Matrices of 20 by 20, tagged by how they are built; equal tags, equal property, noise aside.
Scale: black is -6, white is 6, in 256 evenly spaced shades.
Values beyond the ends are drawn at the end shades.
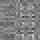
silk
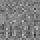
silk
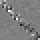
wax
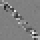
wax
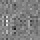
silk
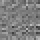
silk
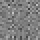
silk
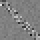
wax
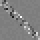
wax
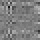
silk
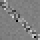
wax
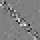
wax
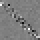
wax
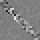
wax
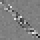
wax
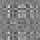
silk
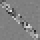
wax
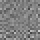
silk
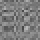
silk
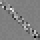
wax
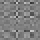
silk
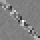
wax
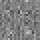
silk
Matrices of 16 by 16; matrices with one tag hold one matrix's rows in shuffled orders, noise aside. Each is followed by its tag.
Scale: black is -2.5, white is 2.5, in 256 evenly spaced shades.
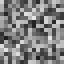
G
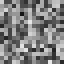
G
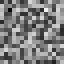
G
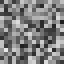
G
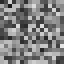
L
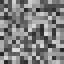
G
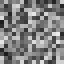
G
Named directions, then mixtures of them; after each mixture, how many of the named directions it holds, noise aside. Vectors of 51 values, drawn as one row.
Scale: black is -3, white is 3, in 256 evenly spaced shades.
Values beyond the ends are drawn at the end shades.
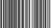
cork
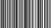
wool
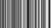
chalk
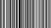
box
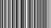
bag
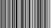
three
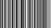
one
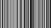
one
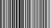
three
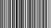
two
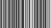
two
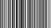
two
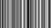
two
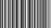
one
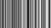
one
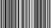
two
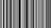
two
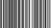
one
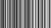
two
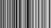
three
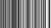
two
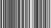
one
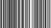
one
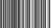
two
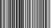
three
